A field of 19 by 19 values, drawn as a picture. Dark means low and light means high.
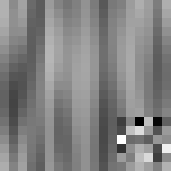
Streaks run downward. Values change most from cell to cell in the bottom right. On average the colour sits 50% of the way up the scale. An odd patch, rougher than its surroundings, sits in the bottom right.
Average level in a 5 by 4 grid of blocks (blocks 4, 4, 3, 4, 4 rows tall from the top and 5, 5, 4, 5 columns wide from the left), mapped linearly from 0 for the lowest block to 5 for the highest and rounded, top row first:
3424 / 1533 / 0422 / 1302 / 2214
